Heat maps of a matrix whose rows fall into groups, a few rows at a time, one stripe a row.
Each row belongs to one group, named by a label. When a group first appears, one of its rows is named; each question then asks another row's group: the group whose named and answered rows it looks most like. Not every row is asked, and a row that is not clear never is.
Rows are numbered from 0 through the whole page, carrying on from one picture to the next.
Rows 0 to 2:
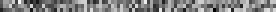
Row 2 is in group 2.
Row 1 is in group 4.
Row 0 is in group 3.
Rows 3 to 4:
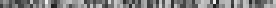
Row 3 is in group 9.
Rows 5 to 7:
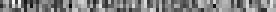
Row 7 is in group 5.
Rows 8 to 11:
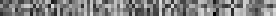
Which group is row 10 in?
2
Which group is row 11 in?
2
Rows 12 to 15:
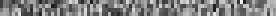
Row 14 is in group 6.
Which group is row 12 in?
5
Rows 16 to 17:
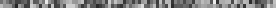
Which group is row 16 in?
9
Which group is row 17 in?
5
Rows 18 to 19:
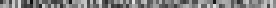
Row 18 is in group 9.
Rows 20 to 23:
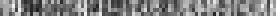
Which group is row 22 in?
3
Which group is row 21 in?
3
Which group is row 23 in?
6
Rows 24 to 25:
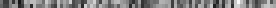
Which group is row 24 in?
2
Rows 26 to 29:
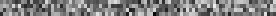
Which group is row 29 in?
4
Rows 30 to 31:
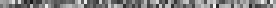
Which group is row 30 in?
3
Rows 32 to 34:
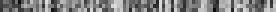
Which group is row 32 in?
9
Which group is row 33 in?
2
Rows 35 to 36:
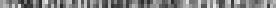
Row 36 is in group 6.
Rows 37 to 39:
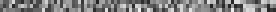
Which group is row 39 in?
4
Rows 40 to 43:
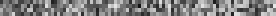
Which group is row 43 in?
2
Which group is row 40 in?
9
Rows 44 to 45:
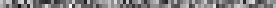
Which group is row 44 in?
5
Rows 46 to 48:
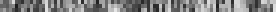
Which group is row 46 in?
2
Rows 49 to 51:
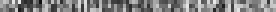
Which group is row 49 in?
6
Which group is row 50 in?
3
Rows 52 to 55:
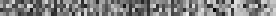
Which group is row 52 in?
2
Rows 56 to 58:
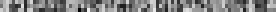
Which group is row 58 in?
5
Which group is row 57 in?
5
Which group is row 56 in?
5
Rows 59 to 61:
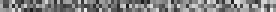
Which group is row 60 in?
4
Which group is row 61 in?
3
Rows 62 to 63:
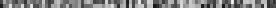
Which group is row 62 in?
4
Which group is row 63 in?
4
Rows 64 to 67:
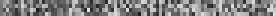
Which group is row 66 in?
5
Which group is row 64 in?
5
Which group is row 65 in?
4
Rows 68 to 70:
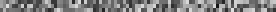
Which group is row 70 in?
4
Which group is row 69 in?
5
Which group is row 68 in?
3
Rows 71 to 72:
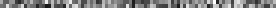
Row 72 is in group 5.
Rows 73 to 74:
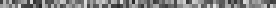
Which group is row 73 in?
4
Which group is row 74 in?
6
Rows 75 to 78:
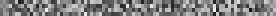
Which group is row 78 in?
6
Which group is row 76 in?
5
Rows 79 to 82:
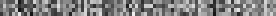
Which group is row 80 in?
4
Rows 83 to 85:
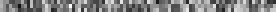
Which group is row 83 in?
4
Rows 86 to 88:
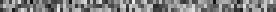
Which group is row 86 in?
9
